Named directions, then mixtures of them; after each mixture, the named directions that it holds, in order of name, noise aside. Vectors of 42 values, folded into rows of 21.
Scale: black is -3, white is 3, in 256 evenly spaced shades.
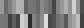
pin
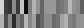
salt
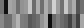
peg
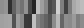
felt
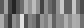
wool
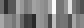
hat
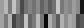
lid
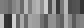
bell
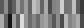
bell, pin, wool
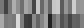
felt, peg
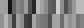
felt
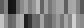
felt, hat, wool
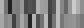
felt, pin, salt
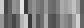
pin, salt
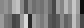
lid, pin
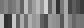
bell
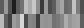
wool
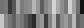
hat, lid, wool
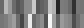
felt, peg, pin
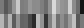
hat, lid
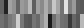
peg
